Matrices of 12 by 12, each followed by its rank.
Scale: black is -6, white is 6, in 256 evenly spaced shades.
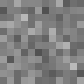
full rank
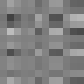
one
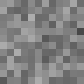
full rank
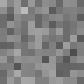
full rank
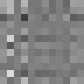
two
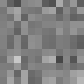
two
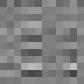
two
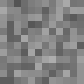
full rank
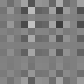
one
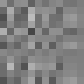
two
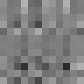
two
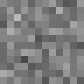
full rank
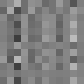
two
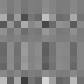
one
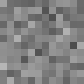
full rank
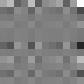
one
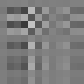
one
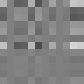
one
